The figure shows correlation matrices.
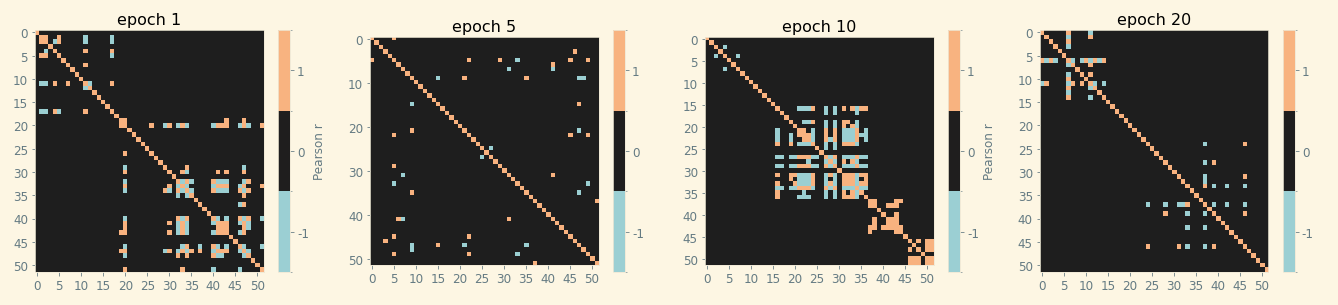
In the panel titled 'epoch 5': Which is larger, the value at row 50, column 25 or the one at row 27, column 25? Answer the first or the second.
the first
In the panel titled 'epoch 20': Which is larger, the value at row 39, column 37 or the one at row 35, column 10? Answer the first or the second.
the second
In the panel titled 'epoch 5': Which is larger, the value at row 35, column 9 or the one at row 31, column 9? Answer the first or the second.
the first
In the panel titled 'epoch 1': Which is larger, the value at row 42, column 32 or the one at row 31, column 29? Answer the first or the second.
the second
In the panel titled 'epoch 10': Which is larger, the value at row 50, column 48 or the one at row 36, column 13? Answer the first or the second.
the first
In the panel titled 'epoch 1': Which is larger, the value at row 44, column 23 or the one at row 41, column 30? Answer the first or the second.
the second
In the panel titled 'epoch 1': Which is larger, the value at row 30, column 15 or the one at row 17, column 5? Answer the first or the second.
the first
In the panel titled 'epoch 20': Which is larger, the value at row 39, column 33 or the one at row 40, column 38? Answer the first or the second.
the second
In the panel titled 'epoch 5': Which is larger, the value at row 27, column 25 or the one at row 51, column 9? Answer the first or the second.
the second
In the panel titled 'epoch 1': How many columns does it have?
52
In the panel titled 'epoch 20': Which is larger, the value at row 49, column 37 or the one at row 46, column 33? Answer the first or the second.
the first
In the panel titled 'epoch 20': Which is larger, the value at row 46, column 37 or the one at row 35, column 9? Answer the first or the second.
the second
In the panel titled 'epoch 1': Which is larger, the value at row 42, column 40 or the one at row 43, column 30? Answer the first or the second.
the second
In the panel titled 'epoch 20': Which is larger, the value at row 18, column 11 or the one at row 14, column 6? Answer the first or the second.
the second
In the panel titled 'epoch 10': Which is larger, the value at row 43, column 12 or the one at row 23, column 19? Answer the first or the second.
the first
